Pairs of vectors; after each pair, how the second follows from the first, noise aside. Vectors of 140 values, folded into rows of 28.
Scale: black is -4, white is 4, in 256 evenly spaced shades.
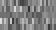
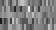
negated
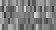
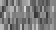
sign-scrambled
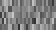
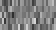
negated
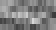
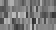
sign-scrambled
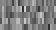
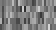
negated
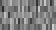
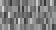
negated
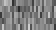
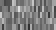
negated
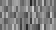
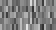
negated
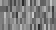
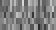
sign-scrambled
